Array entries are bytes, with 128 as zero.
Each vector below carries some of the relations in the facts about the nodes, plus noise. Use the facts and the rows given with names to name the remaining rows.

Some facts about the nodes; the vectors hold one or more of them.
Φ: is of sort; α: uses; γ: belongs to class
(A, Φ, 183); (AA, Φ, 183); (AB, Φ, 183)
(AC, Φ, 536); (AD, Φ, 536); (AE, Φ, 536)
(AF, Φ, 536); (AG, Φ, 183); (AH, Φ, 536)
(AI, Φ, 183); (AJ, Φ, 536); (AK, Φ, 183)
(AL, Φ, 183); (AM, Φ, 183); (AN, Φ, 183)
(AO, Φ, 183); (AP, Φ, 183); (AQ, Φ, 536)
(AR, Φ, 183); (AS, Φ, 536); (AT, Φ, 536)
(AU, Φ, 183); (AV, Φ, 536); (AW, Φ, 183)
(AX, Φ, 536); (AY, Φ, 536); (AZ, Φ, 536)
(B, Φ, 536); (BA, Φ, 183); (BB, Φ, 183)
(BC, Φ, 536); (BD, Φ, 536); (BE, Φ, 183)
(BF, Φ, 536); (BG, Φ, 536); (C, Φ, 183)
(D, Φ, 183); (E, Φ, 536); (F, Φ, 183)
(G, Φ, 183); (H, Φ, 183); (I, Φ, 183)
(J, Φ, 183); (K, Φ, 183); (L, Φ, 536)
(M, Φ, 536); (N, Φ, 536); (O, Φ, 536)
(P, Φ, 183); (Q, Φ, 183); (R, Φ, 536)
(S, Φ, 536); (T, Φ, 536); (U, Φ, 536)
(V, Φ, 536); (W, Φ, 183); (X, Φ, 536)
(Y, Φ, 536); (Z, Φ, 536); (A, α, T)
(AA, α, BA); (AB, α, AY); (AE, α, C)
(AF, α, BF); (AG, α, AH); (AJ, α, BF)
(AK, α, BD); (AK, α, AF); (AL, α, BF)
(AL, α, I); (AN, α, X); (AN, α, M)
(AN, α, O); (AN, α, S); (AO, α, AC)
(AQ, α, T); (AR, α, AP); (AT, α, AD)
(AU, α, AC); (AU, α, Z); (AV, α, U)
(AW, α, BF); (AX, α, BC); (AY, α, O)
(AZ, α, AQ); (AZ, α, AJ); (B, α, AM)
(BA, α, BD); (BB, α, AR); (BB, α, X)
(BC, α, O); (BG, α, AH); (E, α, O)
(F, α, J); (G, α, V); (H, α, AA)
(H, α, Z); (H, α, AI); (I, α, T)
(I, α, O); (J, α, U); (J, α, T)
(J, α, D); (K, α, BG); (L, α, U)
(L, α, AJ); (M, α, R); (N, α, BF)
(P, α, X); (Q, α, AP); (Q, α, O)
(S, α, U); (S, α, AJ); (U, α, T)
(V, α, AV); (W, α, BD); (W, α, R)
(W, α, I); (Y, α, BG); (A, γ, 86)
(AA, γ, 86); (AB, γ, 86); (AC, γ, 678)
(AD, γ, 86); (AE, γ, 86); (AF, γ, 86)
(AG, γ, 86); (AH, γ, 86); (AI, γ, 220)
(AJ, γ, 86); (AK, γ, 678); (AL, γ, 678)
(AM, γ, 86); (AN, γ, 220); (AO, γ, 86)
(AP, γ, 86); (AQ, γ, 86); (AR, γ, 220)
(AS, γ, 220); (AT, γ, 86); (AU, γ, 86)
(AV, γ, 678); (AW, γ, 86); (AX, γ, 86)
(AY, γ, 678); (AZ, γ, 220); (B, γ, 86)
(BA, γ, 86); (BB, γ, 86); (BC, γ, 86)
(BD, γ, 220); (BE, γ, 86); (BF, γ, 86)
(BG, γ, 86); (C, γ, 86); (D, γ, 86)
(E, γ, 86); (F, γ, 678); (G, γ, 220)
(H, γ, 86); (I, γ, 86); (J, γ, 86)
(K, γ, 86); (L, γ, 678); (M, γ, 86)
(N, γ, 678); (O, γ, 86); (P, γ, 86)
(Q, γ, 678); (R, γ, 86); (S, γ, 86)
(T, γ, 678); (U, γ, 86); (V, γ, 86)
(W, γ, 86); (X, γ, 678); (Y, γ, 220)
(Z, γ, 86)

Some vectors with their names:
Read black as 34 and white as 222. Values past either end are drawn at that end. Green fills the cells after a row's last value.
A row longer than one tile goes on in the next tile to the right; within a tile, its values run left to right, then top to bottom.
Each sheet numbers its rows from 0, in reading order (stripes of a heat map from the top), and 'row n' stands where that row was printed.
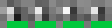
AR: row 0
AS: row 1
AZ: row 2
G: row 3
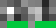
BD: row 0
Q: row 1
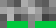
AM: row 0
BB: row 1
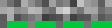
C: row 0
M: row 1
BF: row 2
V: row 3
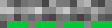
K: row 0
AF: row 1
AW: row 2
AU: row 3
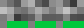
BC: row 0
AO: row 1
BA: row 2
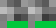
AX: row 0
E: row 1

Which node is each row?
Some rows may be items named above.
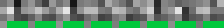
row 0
AL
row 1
BA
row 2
AL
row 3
I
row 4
M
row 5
F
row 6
AN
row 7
AJ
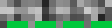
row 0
BG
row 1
Q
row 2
S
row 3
O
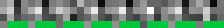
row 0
AV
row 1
AL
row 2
O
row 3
AK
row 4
AK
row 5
Y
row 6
AL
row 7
AC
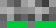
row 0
BE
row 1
Z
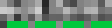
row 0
AH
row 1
F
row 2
H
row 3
AQ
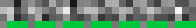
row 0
AY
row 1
AP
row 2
N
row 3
R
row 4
Z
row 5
AA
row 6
AI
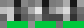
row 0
X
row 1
AL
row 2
T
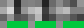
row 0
L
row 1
Q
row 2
W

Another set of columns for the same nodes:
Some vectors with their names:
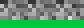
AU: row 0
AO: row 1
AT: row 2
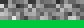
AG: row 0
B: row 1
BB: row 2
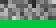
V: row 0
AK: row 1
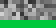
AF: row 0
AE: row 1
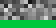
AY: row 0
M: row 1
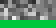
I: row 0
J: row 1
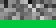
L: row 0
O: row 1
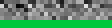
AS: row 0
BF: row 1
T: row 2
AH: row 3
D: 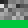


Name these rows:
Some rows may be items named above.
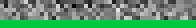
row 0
AL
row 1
AW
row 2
AI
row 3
X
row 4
BC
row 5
AW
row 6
S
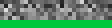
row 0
AY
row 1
Y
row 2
AL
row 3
AN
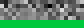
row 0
X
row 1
AR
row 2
AY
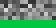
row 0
Q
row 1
BF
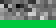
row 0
BD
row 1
AQ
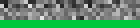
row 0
AC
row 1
BE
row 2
AZ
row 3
X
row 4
V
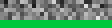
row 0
AV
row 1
N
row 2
F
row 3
BE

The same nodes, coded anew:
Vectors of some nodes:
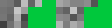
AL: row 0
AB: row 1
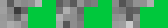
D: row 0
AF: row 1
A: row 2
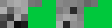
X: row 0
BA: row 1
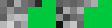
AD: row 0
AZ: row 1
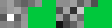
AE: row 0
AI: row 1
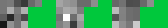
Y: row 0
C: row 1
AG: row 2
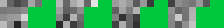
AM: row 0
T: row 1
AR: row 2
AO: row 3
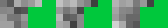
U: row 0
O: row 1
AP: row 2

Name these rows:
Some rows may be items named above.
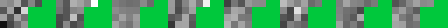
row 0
AI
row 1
AV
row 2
BE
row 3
F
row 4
AW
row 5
AY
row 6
M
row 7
AJ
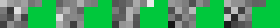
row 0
AY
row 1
BF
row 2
L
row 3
AS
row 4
BD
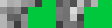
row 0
O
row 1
N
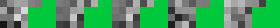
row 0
AC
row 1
AK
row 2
AK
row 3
AN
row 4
O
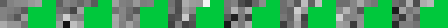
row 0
S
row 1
H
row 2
I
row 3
AV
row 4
Y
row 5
AL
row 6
BF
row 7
G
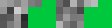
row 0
Q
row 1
V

